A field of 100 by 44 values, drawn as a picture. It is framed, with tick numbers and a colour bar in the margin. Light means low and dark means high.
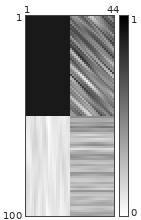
The table splits into 2 rows of 2 panels. Panel 1,1: very high, flat. Panel 1,2: middling, slanting down to the right, strong in contrast. Panel 2,1: very low, streaked downward, faint in contrast. Panel 2,2: low, streaked across.
